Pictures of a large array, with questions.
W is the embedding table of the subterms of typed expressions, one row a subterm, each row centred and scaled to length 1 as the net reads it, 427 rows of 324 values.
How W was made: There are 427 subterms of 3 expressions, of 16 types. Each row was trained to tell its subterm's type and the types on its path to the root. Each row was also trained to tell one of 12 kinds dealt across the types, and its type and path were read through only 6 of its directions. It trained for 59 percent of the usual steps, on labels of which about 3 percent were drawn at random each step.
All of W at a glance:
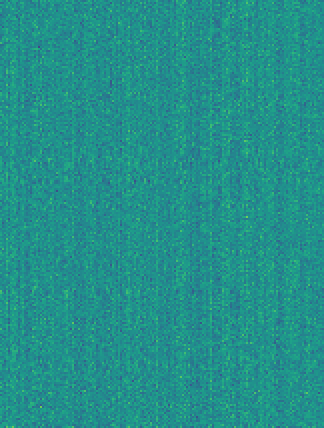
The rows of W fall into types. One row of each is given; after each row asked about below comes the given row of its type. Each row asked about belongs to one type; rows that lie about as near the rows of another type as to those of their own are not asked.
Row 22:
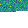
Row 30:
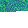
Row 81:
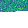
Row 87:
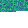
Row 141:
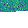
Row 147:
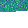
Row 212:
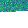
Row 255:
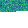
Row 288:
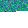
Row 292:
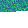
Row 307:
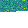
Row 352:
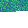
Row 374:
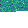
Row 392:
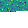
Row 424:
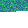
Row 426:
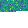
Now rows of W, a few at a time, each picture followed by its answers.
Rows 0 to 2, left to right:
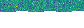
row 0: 141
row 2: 81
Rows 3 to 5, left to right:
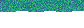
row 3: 81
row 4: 426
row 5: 30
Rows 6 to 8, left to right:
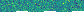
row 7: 81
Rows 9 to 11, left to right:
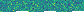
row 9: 255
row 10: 288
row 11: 426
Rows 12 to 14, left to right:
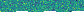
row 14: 307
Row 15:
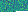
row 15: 212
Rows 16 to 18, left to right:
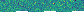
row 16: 81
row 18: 352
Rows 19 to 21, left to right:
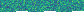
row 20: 212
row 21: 288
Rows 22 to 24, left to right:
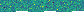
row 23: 141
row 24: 212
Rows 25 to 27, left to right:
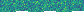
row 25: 374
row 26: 255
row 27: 147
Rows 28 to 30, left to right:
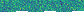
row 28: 212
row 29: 30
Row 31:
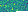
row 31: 212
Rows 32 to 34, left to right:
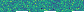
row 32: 374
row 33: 212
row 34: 147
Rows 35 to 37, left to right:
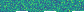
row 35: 374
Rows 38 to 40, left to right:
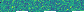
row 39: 212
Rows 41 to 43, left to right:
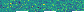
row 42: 392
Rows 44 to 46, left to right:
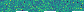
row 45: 81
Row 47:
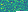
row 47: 352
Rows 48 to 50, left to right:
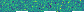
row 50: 30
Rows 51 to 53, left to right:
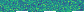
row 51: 292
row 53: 81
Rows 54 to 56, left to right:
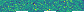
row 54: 87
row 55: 424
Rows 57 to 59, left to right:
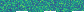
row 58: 81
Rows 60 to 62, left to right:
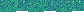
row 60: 141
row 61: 141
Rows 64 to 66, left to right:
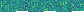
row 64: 147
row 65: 374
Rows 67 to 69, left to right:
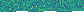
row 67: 392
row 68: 352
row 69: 87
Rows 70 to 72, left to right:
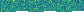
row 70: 292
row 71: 22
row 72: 292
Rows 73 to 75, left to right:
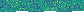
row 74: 424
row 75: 288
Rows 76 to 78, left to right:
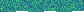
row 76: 374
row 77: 255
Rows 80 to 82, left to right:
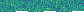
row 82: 424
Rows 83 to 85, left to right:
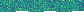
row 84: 292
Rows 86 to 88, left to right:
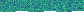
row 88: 288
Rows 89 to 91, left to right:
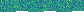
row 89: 292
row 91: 30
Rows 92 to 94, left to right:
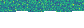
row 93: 374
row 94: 426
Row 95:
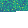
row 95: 424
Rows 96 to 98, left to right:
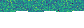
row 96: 292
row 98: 292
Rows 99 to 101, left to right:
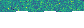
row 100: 424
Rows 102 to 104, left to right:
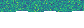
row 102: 147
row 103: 288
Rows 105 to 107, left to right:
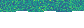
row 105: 147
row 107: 424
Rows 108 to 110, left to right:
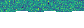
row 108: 147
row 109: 22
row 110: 374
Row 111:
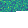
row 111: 255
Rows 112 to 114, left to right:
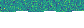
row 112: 307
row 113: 374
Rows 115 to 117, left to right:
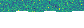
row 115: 87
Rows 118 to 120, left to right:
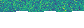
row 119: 212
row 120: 288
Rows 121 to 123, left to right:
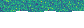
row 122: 30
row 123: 424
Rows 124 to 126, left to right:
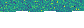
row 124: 147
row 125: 147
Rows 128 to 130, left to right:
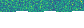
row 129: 212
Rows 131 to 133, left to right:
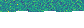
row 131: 307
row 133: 292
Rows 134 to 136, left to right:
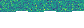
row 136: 392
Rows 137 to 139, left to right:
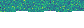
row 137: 307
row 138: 147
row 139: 374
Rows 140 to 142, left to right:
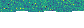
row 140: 307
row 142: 426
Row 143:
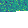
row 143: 424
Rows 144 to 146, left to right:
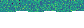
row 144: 374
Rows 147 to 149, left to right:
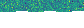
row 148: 307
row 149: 307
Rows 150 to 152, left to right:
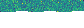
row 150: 292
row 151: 30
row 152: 30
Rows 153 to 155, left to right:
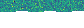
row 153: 147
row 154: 307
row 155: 374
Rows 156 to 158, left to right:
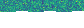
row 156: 307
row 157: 288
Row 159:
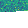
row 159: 392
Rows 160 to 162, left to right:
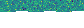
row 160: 288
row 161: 374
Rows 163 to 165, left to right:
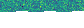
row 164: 424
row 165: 255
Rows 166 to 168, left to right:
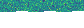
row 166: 426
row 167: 288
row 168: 426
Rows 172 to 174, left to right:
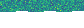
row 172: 352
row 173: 212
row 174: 292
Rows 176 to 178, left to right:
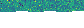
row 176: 22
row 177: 374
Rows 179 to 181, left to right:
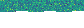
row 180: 426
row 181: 424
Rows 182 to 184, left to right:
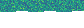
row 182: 30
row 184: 22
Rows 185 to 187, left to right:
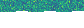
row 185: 81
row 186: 212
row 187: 288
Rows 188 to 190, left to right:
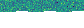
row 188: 292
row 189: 212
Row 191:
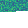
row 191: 292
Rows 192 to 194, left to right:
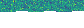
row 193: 307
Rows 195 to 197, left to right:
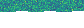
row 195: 30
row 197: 141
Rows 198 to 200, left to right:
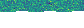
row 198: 81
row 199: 426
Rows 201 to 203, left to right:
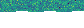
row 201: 288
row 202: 255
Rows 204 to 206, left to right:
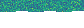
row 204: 147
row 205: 87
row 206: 212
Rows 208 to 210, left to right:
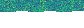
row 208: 424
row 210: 141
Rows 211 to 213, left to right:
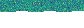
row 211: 426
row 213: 424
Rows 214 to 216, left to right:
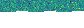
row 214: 424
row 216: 307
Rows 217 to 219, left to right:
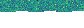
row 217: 374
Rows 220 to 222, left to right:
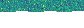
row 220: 352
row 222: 307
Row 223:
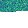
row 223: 255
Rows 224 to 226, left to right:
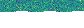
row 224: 426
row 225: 147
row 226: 307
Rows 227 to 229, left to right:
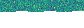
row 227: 288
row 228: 147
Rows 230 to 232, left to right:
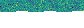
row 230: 426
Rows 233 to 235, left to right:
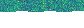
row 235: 426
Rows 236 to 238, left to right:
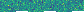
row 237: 147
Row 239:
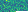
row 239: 292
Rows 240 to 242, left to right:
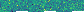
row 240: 288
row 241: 141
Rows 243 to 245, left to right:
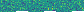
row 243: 307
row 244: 307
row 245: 374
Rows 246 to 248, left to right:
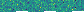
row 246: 22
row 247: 426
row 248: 141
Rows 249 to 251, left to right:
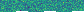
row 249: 81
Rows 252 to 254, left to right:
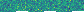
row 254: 22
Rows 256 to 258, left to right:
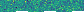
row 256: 212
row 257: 255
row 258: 81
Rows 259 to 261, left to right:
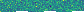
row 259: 288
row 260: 212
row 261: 352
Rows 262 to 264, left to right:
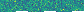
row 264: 424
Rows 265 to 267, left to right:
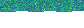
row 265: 87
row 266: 87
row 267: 141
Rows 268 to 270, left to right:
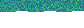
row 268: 212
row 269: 87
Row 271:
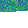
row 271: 292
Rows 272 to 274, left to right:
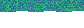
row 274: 352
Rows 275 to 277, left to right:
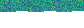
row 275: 212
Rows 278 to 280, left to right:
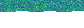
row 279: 255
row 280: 292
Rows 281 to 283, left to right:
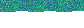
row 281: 374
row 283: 426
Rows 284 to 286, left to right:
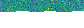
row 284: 81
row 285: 307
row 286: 22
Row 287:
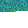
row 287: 292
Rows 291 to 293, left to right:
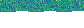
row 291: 87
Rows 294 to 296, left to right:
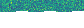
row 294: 392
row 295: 424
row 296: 255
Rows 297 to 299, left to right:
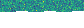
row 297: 288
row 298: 424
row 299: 30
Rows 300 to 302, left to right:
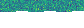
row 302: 424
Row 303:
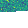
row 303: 30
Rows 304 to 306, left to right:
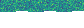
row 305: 255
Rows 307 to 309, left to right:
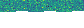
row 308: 87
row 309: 292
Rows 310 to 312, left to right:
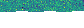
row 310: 288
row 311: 424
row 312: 352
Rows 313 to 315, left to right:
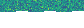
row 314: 30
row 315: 22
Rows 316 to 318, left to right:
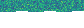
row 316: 87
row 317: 424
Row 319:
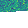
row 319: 141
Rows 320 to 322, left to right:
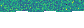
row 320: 292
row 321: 424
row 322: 426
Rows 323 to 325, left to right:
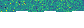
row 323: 255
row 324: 292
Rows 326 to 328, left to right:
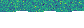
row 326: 374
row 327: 292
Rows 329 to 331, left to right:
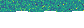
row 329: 87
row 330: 81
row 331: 426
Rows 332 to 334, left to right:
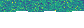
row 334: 352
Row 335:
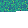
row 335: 374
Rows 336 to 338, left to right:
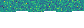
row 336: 255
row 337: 288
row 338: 374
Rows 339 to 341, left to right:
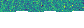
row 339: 307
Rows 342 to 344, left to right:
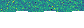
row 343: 307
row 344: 212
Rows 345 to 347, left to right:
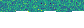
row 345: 255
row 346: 147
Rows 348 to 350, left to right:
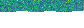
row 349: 255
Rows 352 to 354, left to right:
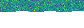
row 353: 255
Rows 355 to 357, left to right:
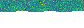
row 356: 352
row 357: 30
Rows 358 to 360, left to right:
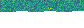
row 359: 81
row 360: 426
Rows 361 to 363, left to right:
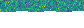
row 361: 255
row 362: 141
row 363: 288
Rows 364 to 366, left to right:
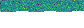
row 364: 255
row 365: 426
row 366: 307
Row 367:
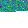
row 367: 288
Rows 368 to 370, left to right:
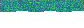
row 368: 292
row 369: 426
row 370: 374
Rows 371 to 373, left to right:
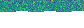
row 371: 255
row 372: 147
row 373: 374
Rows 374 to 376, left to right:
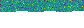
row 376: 81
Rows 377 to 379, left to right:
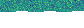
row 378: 147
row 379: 352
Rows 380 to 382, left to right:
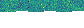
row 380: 141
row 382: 30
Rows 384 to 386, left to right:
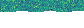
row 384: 292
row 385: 307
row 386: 255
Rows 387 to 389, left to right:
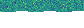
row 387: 255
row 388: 147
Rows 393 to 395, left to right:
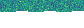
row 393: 392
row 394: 81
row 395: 147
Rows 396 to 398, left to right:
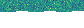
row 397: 426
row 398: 352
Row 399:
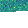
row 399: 424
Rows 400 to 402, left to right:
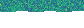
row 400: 81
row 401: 424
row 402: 22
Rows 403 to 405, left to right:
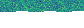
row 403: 22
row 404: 374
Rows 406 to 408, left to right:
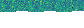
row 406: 30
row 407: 212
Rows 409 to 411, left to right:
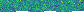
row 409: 22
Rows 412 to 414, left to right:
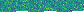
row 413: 30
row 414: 426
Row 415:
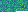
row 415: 374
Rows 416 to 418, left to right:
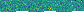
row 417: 392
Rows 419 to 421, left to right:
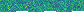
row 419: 426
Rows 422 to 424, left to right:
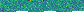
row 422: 424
